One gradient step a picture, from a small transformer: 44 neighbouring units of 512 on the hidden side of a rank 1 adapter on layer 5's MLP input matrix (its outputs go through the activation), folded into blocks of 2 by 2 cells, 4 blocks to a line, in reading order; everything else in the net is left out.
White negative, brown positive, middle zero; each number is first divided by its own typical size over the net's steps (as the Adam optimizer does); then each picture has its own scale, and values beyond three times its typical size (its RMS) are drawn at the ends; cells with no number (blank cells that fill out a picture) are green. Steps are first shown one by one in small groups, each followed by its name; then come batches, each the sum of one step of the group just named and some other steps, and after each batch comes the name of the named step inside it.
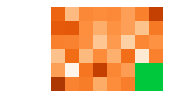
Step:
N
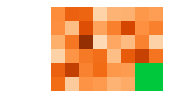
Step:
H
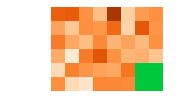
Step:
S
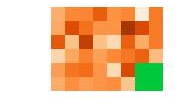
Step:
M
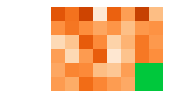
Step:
S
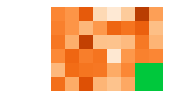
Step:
H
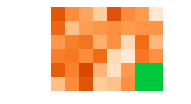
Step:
H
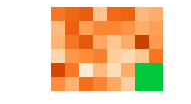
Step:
M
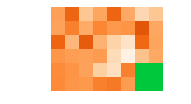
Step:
M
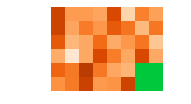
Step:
S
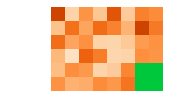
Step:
S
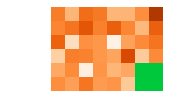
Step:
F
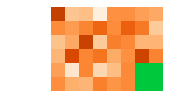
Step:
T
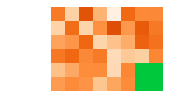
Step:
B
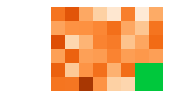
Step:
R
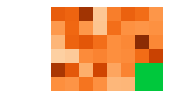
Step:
R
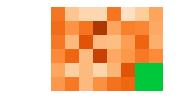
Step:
T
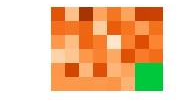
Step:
F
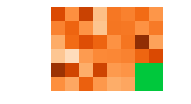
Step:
R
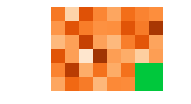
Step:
B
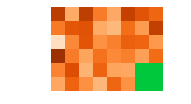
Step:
B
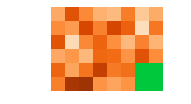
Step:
R
